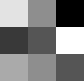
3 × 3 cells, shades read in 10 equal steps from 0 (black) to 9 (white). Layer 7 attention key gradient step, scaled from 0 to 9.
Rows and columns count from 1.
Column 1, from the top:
8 2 6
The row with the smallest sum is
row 1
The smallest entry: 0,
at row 1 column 3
